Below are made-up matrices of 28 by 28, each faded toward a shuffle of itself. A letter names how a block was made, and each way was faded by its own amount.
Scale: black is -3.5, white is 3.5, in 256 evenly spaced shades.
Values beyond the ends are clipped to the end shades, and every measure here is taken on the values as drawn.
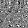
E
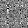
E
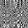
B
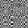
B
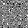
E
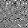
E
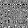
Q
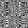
B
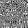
E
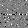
Q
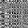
B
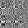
B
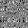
E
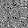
E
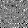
E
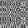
B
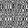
B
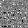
E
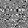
Q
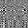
B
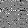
Q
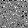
Q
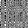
B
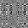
B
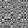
B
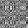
B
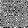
Q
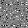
Q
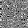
E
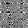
E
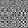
B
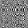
B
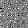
E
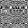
B
